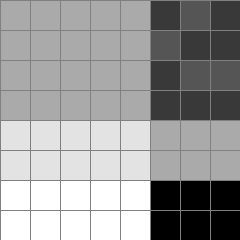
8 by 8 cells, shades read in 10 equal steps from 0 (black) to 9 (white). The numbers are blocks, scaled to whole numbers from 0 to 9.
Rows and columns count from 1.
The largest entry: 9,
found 10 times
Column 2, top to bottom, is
6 6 6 6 8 8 9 9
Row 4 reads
6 6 6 6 6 2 2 2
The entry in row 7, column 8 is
0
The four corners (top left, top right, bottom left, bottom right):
6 2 9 0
